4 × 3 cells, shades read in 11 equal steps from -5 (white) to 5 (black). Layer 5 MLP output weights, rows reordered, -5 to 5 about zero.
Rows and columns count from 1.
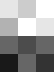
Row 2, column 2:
-5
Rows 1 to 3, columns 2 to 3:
-3 -5 / -5 -4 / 2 1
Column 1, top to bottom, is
-4 -2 1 4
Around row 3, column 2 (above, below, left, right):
-5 1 1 1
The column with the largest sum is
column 1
